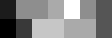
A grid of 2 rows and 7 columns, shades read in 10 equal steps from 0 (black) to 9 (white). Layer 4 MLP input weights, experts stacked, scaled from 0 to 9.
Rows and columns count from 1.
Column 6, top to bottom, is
5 6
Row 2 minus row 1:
-1 -3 2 1 -3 1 0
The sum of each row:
34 31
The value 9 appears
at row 1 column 5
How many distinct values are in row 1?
5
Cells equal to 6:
3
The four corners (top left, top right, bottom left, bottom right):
1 3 0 3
